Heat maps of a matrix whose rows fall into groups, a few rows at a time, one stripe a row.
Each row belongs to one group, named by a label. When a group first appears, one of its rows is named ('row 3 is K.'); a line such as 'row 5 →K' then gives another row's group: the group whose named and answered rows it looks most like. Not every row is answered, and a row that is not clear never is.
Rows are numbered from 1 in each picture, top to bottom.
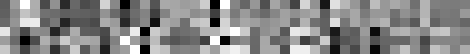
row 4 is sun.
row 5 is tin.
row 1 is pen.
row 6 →sun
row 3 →pen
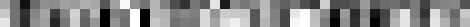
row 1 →tin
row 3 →sun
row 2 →sun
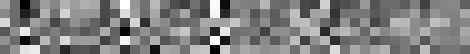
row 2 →tin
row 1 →tin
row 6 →pen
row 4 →pen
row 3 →sun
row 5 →tin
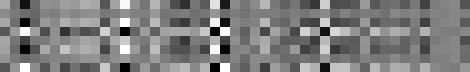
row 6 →tin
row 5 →tin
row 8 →pen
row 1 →tin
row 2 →tin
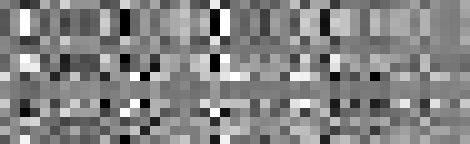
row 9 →sun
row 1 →tin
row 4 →pen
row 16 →pen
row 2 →pen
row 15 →sun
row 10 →tin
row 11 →tin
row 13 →tin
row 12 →sun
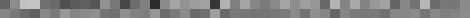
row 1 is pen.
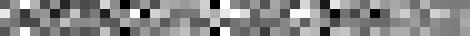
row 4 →pen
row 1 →pen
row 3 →tin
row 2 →sun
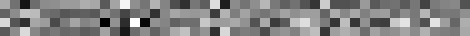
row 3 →sun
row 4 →pen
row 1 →tin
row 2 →pen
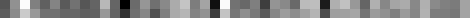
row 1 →pen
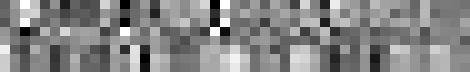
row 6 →sun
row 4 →tin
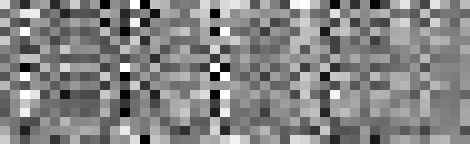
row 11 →pen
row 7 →pen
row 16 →sun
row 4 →pen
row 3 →sun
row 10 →sun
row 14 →tin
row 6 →tin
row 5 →sun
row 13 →pen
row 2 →pen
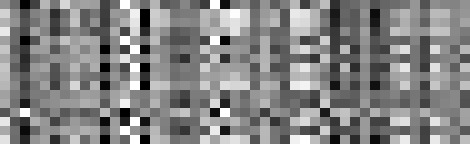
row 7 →tin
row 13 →pen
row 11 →tin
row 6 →sun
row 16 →sun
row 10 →sun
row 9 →sun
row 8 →sun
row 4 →sun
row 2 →sun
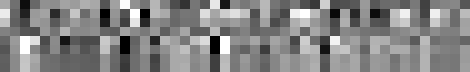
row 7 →pen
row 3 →sun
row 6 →pen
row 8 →pen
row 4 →tin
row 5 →pen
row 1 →tin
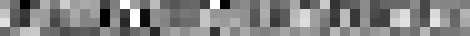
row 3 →sun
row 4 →pen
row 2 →sun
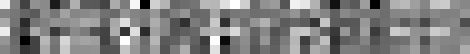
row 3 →tin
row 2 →tin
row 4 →sun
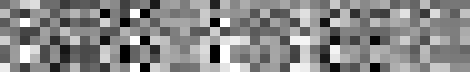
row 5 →sun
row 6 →pen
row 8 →sun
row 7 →pen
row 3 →pen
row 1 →pen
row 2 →sun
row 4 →tin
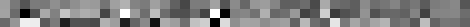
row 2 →tin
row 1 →tin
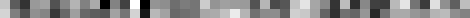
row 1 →sun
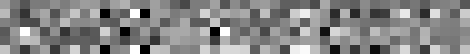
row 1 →tin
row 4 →pen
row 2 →sun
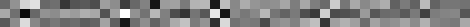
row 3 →pen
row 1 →pen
